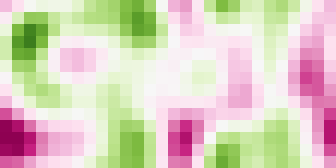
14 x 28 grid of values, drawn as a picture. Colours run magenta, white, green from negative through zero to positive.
Ninth with the highest average: top left. Lone odd cells: none. Average level on the scale: 50%. Calmest part: centre.
